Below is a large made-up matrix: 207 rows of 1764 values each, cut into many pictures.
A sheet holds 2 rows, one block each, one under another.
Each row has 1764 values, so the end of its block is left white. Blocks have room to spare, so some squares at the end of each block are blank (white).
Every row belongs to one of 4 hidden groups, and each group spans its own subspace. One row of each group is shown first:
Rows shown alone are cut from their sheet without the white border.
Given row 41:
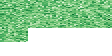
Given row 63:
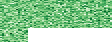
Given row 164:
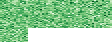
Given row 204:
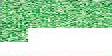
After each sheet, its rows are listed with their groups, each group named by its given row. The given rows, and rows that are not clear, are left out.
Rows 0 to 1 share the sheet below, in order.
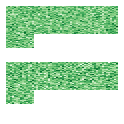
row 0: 164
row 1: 63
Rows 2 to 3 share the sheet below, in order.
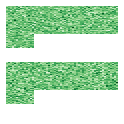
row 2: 63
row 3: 164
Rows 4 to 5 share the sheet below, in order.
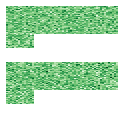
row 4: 63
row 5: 164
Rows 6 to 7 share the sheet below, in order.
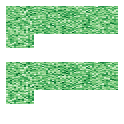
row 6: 204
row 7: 204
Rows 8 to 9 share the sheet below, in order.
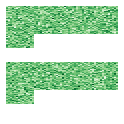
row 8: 41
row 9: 164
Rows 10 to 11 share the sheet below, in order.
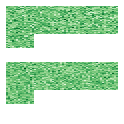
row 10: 63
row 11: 204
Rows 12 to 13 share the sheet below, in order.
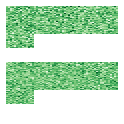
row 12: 63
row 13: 164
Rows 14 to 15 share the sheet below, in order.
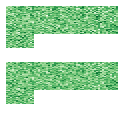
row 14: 164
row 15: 164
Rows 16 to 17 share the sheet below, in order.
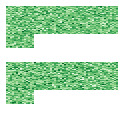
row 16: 41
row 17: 41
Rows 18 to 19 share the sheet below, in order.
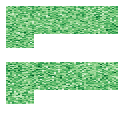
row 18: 164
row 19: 41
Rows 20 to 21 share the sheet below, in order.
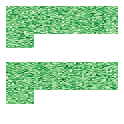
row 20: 164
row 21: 41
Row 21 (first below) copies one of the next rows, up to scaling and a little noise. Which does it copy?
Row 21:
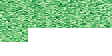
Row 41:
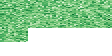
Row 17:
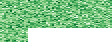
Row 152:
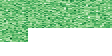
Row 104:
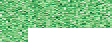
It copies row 104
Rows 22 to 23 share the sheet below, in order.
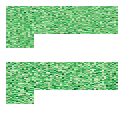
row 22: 204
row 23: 164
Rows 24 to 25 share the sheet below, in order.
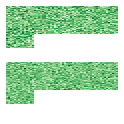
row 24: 204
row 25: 204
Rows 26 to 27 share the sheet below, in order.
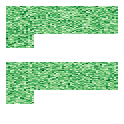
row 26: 204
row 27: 63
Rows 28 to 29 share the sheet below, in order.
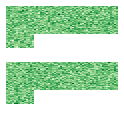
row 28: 63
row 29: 63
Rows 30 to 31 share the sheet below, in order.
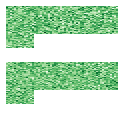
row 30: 63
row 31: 164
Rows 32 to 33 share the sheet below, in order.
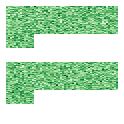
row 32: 41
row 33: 63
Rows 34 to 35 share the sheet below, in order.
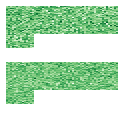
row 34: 41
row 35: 63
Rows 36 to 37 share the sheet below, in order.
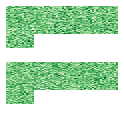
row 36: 204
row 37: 164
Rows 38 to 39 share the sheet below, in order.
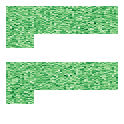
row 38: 41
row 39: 63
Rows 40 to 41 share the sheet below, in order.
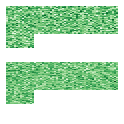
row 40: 63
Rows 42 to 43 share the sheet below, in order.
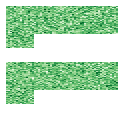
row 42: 63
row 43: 164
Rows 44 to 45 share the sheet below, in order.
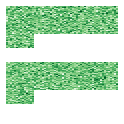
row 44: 63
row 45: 164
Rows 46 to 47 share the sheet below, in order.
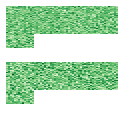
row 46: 63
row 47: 63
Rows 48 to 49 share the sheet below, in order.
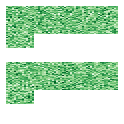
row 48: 41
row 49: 204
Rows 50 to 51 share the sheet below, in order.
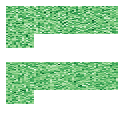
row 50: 41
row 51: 204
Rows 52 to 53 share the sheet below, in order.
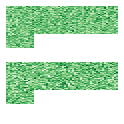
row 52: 41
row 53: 63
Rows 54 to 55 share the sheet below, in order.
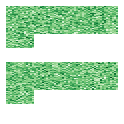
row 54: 164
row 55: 164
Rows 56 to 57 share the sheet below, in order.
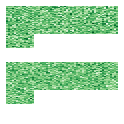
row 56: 41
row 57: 164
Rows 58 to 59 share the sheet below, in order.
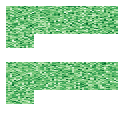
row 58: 63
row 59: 41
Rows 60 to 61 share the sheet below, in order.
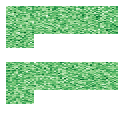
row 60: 164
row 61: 41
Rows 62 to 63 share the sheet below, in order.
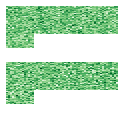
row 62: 41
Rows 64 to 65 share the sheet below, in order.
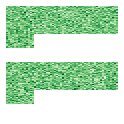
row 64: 204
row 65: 164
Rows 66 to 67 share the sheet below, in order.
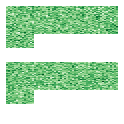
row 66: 164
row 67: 41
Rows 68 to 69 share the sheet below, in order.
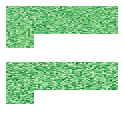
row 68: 204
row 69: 41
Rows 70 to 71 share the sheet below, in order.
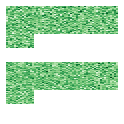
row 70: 63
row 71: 164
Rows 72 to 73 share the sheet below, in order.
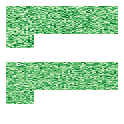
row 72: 204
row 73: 63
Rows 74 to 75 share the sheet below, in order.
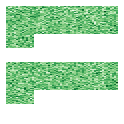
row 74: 41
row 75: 164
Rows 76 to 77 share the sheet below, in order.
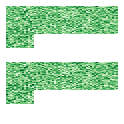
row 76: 204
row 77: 204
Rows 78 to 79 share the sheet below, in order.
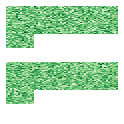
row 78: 41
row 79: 41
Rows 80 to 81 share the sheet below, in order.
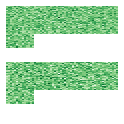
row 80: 41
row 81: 41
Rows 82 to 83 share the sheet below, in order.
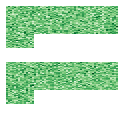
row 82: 164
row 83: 204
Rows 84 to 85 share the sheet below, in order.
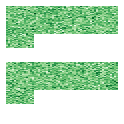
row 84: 204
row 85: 164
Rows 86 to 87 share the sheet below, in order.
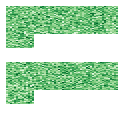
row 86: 164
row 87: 204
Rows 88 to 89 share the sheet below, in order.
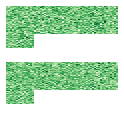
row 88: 164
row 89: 164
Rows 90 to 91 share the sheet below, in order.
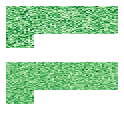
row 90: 204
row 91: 63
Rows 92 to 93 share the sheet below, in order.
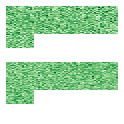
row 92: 164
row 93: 41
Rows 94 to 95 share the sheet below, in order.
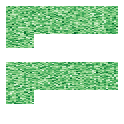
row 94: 164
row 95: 63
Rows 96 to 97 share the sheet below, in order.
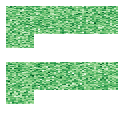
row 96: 41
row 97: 41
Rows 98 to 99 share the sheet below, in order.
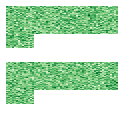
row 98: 63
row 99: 164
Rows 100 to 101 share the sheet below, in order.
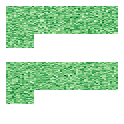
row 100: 63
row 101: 63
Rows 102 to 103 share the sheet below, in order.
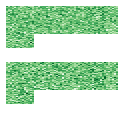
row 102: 164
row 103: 164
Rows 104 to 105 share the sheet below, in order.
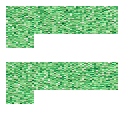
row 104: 41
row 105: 63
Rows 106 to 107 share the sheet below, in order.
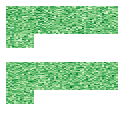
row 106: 41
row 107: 63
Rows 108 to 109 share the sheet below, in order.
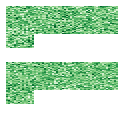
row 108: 204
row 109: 204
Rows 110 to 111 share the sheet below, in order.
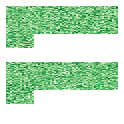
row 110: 63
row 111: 204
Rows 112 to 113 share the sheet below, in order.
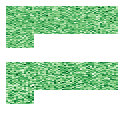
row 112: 164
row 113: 204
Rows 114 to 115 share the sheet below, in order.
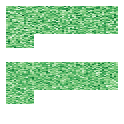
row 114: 63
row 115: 164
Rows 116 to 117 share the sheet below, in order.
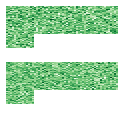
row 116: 41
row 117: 164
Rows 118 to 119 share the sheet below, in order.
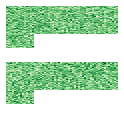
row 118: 63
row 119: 41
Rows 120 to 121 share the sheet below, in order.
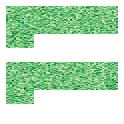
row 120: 63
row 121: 164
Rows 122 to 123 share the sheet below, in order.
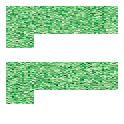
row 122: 164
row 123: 63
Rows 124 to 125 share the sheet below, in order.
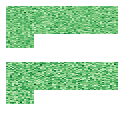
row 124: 204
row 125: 41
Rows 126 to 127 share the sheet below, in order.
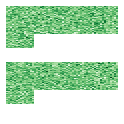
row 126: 164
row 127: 164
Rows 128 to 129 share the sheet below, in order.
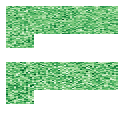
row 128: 204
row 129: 204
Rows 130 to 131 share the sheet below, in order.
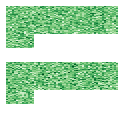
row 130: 164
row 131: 41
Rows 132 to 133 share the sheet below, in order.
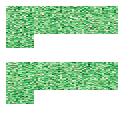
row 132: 63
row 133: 41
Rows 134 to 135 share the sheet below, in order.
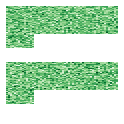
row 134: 63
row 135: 63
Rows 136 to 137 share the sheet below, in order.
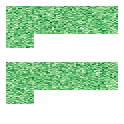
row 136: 41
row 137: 164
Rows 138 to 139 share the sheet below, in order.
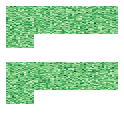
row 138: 41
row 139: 63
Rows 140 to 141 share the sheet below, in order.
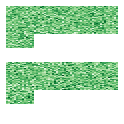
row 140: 164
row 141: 204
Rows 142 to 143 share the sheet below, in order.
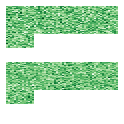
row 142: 41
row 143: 204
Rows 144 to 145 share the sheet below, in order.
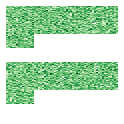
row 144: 41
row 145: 63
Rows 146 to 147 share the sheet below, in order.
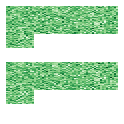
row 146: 164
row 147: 164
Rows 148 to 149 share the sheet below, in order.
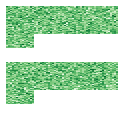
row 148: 41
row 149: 164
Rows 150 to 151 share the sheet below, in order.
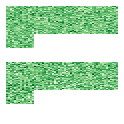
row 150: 63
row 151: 204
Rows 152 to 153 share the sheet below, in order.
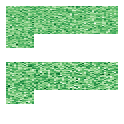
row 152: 41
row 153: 63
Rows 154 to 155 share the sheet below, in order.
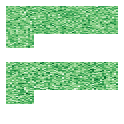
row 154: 204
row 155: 164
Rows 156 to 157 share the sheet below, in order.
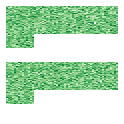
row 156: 41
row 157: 63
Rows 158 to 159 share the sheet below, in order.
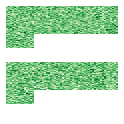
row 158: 164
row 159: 164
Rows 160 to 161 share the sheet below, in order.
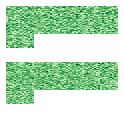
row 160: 63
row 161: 164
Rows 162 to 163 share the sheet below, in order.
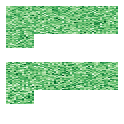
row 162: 164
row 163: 204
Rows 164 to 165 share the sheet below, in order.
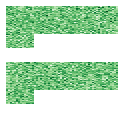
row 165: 41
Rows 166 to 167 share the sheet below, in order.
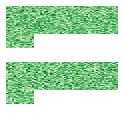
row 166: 63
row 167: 63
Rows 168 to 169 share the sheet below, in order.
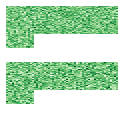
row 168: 204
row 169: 41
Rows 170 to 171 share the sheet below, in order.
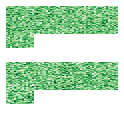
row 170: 41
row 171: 204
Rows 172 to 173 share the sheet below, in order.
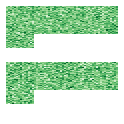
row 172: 164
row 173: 63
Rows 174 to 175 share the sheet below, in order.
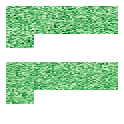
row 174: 204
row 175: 41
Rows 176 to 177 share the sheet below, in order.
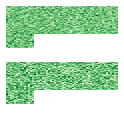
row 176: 63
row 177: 204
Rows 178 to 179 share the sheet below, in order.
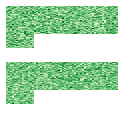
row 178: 164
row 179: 63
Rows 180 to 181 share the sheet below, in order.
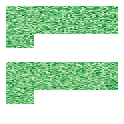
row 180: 63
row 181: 164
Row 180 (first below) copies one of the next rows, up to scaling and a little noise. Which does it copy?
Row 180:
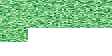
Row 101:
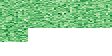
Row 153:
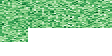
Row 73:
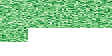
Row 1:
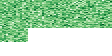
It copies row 73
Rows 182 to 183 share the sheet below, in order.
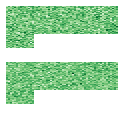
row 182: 164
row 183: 41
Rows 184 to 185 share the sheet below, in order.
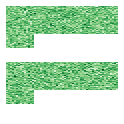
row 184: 204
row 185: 63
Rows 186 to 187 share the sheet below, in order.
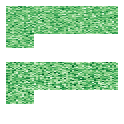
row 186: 63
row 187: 41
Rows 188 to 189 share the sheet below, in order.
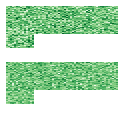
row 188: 204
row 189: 41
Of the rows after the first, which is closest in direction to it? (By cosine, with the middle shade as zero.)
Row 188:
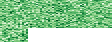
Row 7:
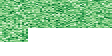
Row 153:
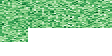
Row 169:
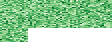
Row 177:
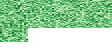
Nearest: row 7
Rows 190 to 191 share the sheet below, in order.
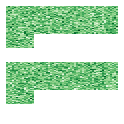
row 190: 164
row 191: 164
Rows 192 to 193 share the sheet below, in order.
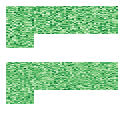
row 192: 41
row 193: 204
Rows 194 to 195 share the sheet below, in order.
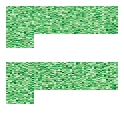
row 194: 164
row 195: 41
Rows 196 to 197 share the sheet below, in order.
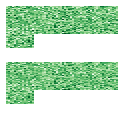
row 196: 204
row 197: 204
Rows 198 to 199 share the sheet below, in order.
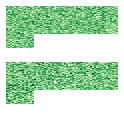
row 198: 164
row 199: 204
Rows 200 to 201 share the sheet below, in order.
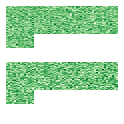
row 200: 41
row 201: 63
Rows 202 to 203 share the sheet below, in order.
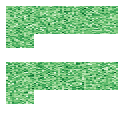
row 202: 63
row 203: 41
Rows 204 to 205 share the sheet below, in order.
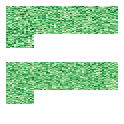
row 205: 164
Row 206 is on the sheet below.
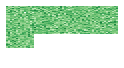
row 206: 204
